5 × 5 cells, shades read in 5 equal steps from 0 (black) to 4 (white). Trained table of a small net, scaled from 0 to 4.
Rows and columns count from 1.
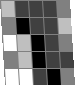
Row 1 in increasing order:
1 1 1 2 3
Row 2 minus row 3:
-2 -3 1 0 1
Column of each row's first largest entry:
1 5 1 2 1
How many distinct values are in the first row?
3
